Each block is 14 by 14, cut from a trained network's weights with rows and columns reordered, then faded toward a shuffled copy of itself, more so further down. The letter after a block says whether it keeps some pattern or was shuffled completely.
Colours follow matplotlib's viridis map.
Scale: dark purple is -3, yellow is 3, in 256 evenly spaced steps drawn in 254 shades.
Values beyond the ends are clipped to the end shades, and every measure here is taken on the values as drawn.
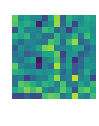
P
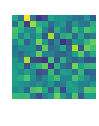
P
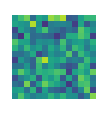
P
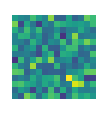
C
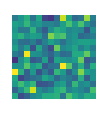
C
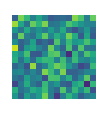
C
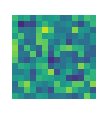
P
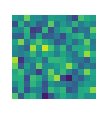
C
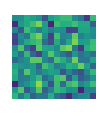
P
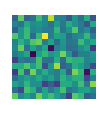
C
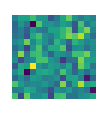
C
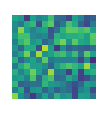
P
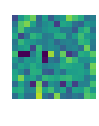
P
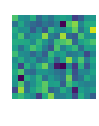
C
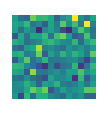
C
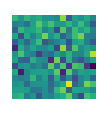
P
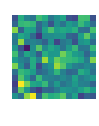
P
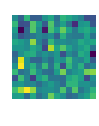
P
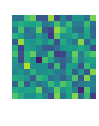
P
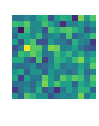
C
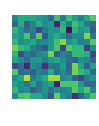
P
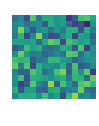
C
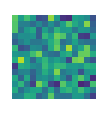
P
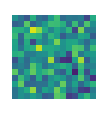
C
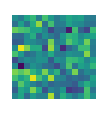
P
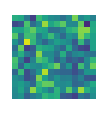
P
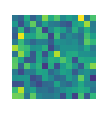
C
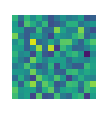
P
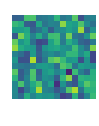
C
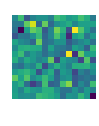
P
